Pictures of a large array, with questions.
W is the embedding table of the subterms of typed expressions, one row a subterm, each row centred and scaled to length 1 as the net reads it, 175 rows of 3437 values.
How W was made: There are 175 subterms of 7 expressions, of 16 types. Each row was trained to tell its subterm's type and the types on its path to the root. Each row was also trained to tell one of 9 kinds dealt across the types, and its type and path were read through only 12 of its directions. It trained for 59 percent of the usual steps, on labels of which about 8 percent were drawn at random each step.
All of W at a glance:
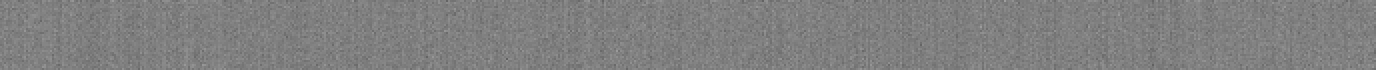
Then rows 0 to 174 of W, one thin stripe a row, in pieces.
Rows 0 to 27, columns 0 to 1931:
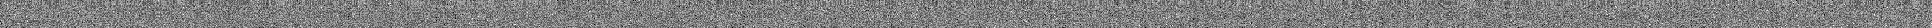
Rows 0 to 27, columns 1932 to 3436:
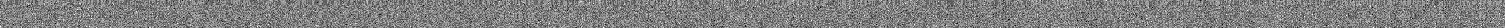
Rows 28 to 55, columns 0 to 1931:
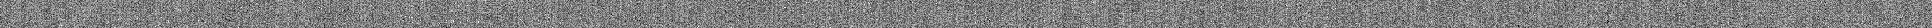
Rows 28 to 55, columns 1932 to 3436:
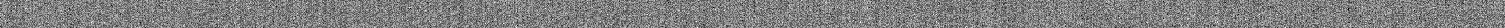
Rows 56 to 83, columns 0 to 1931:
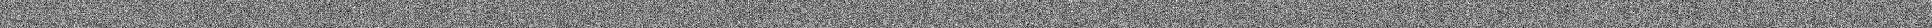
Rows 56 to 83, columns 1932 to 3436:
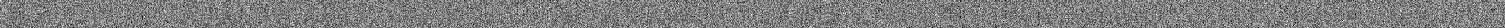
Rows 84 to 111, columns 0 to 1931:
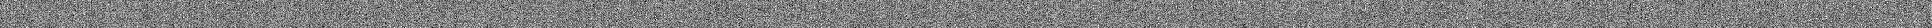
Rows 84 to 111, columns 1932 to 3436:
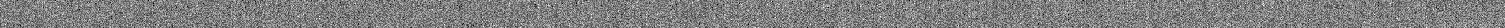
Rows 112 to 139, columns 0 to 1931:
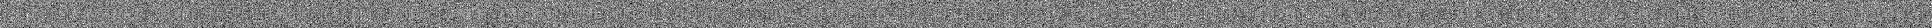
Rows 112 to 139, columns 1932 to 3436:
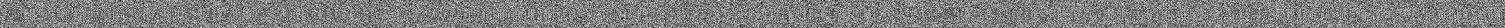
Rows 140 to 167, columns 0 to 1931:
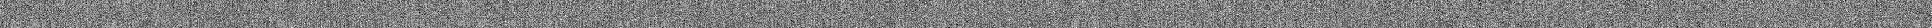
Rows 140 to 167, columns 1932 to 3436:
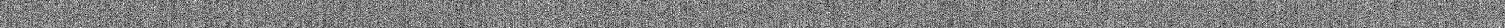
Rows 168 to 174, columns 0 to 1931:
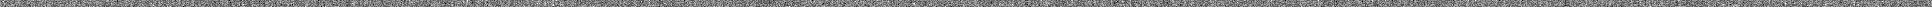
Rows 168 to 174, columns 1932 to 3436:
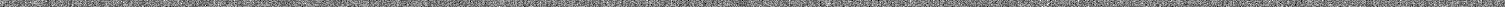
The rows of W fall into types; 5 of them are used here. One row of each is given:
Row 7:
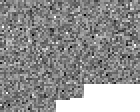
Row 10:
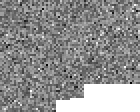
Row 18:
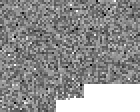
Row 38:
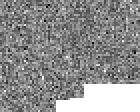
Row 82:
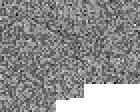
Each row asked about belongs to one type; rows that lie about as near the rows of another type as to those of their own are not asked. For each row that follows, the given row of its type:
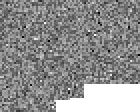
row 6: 18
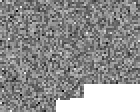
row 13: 38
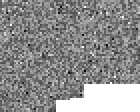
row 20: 10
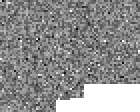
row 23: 38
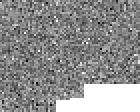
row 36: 82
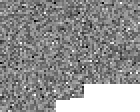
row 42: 38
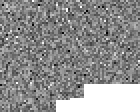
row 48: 18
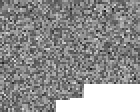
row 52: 7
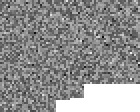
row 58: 7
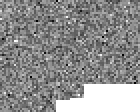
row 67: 38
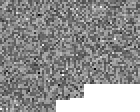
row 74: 82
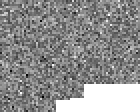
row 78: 10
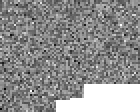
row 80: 7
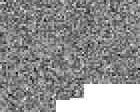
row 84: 38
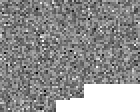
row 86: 10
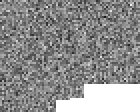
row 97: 18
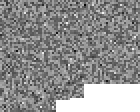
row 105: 18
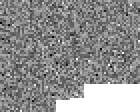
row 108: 82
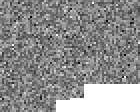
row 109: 82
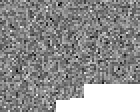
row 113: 18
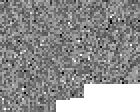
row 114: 10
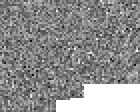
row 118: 10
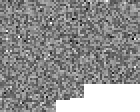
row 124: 38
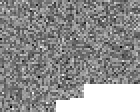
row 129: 82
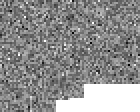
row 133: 82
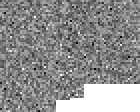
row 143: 38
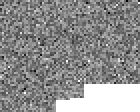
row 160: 82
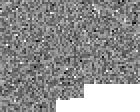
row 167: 82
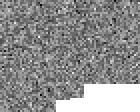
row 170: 38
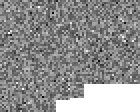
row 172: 18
